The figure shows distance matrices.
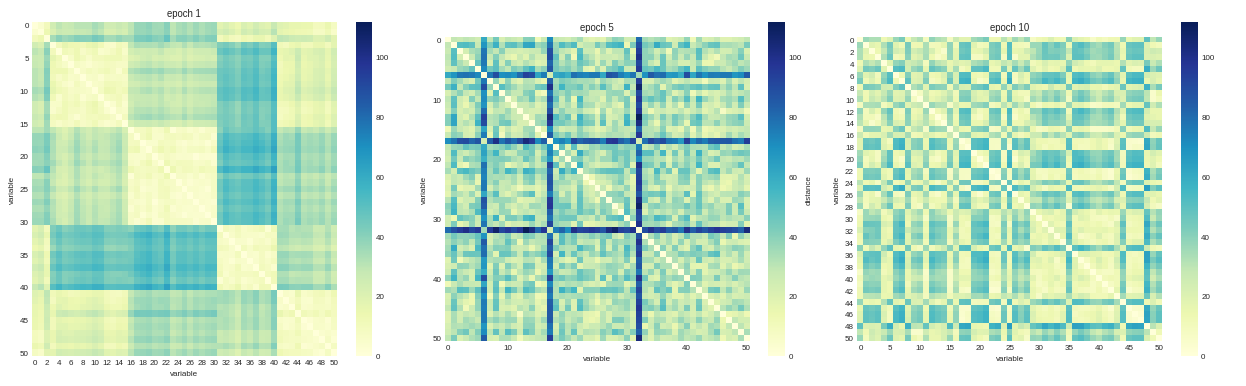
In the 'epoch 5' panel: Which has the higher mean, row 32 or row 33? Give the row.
32
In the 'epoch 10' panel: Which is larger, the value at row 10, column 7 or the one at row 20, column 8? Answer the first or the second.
the second
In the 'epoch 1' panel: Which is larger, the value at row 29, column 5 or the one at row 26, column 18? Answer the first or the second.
the first
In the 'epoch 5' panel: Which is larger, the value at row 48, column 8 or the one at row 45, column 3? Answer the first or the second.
the first
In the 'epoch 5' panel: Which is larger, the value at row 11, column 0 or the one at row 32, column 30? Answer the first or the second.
the second
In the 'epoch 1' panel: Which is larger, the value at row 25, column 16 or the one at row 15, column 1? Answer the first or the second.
the second
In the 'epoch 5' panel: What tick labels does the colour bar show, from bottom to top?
0, 20, 40, 60, 80, 100
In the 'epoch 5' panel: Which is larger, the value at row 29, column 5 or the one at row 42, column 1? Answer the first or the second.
the first
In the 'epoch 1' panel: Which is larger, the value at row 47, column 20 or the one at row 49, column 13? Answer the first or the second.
the first
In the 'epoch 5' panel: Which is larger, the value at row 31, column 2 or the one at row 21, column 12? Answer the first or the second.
the second
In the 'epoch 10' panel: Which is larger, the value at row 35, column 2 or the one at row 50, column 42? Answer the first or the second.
the second
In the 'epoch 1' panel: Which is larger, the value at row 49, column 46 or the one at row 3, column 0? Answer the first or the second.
the second
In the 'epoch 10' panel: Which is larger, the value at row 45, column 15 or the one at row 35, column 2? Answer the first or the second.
the second
